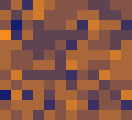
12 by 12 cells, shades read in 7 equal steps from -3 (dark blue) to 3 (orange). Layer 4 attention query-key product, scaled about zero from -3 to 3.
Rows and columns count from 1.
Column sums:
5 1 -1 2 -3 -2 2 3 1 2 2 1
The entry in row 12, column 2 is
0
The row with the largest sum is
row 7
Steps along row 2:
down up up down same same up same down same up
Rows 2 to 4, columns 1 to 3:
1 -1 1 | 0 -3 0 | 3 -2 1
